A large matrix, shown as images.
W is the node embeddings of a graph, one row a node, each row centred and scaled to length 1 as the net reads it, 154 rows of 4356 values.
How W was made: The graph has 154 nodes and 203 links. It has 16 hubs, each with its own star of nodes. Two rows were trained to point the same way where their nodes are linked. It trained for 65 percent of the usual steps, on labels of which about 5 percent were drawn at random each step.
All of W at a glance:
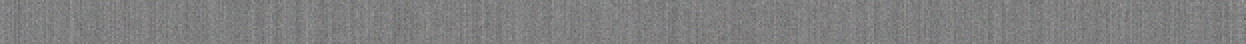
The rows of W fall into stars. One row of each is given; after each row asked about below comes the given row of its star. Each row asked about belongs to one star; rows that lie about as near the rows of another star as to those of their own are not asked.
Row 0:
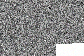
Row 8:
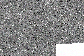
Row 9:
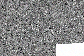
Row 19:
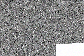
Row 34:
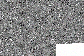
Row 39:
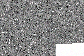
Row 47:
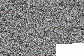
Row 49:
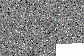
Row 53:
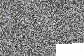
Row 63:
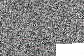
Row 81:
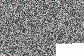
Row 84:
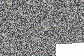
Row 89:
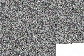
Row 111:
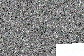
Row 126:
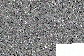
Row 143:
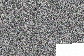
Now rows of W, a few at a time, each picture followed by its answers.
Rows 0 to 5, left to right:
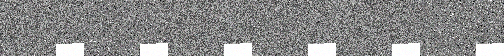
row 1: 63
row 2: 126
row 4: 81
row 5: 126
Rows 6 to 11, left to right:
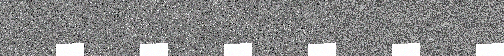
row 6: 111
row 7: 126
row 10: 9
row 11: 9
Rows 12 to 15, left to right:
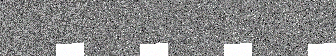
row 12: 34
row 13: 143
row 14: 89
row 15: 34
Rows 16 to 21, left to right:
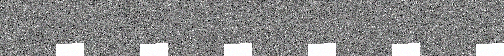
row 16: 9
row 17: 19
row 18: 49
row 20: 111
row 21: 9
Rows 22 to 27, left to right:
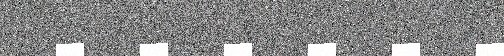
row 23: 0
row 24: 89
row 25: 49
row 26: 143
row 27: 49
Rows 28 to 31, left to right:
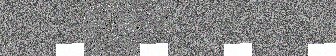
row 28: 34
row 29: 53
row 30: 19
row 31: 8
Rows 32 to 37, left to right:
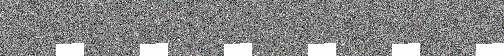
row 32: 126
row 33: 39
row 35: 89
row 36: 126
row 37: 53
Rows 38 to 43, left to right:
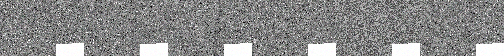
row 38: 19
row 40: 39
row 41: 34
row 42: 53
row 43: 81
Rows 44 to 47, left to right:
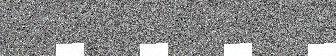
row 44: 49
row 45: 81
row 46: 9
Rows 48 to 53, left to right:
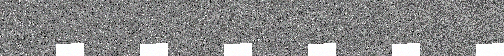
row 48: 47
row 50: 63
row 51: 34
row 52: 47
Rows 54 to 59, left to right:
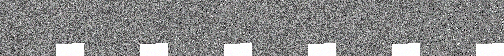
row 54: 47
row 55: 34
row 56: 126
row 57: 47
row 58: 49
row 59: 53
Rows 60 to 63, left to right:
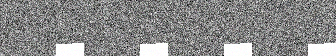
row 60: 39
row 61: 49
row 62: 8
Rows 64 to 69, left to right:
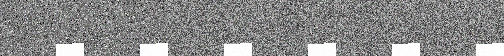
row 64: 47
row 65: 19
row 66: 81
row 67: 8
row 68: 63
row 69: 0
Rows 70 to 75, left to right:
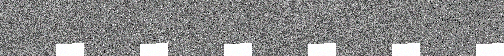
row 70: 126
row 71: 9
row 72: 34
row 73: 0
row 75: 49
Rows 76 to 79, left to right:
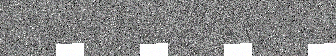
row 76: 0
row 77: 0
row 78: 111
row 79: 39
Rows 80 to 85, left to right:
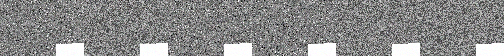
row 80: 143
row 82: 19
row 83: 9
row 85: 47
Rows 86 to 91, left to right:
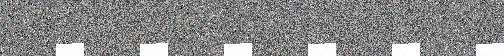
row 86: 19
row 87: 19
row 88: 53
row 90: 89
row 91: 34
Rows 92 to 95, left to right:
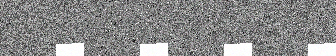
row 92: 9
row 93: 81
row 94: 49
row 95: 81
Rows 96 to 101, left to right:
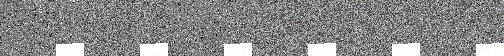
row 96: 143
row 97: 47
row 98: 8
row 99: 19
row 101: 19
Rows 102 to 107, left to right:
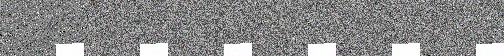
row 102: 63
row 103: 19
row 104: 39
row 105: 9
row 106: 81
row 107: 8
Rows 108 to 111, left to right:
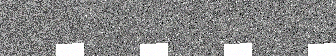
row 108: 84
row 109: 8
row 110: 34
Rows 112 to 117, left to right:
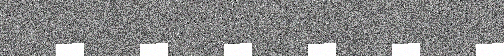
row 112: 39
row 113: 111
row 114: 34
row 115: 0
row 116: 47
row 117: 126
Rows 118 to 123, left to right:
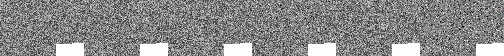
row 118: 63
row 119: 126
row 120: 39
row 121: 63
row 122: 84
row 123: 19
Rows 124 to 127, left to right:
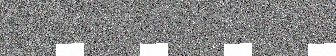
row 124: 126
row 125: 53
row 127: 0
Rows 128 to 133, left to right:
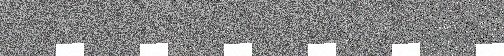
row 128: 49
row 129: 143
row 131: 0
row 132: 53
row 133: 8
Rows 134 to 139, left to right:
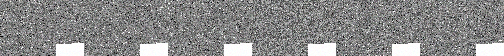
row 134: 47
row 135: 84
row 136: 84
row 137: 34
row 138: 111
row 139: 0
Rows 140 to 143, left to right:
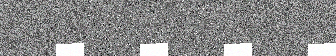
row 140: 39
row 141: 9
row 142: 126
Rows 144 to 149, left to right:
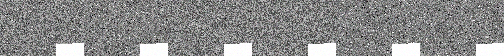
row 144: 81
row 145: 53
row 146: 63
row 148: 111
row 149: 84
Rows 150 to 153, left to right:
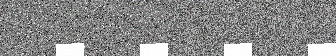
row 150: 47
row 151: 9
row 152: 8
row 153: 53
